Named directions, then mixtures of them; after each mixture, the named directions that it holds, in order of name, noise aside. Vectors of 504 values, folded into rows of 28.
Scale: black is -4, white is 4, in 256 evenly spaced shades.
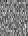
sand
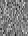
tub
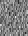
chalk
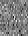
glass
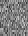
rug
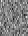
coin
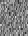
chalk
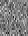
glass, rug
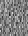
chalk, tub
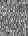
glass, sand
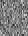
coin, glass, tub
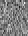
tub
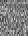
glass, sand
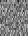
chalk, sand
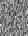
chalk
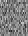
sand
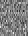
rug, sand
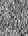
chalk, glass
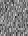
chalk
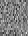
glass, tub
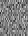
rug
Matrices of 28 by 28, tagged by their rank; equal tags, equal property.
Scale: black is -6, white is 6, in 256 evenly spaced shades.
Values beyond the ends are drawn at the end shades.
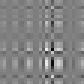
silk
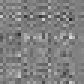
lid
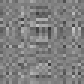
lid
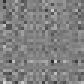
lid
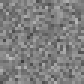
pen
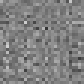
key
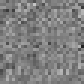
key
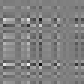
silk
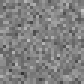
pen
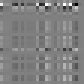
silk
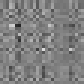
lid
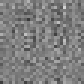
key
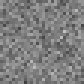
pen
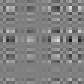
silk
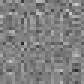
key
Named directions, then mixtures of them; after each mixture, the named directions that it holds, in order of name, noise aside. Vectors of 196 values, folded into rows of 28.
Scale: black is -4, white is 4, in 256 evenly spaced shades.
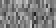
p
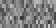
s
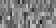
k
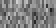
p, s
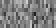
p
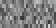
s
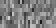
k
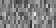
p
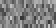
s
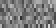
s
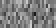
p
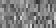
p, s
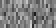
p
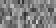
k, s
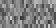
s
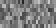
k, s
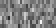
k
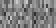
p, s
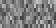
s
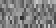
s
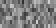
k, s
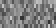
s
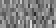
k, p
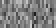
p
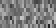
s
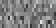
k, s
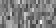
k
